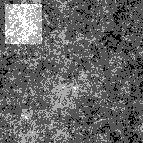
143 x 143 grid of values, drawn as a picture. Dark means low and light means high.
Ninth with the highest average: top left. Odd patch: higher, in the top left. Mirror symmetry: none. Grain: blotchy.
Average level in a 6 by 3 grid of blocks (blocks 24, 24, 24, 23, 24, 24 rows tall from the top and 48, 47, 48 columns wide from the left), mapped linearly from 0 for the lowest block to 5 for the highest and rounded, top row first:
5 1 0
5 1 0
1 1 0
1 3 1
2 2 0
2 1 0
